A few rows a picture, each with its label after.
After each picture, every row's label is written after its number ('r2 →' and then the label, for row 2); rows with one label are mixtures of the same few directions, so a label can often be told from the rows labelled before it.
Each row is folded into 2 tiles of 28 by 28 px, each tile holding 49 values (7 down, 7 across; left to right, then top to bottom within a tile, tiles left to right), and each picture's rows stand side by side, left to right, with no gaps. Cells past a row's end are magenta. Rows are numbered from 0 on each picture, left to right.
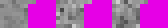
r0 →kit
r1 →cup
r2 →kit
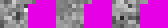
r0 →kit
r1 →kit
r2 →kit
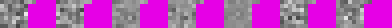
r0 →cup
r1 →cup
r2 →cup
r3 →cup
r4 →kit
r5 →kit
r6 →kit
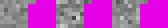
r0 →cup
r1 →cup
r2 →kit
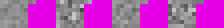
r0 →cup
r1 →kit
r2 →cup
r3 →cup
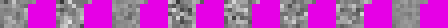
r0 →kit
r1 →kit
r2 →kit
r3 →kit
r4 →kit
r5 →cup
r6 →cup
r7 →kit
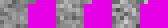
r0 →cup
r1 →kit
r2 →kit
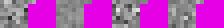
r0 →kit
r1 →cup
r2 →cup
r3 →cup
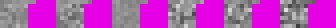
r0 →cup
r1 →kit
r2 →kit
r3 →cup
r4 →cup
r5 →cup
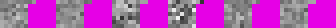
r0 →kit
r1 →cup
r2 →kit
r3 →kit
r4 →cup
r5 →cup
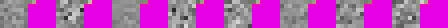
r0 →kit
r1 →kit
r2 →kit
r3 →cup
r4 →kit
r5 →cup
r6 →cup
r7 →cup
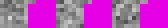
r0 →kit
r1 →kit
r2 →cup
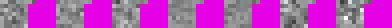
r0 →kit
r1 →cup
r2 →kit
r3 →kit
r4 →cup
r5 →kit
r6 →kit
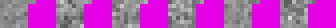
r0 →cup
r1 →kit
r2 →cup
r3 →kit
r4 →cup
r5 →kit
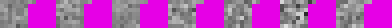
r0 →cup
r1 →kit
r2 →kit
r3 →cup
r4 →cup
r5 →cup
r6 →cup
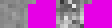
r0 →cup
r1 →kit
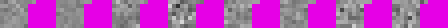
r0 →kit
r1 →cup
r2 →kit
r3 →cup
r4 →cup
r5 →kit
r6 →cup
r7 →cup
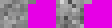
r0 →cup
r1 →kit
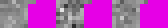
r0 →kit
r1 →cup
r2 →kit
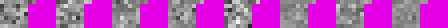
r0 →cup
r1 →cup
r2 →kit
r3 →kit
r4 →kit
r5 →kit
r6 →cup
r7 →cup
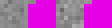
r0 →kit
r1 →cup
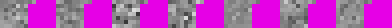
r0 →kit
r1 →kit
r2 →cup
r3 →cup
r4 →kit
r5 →kit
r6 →cup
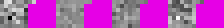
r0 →kit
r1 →cup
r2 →cup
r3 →kit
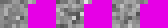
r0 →cup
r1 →cup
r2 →cup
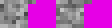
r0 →cup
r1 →cup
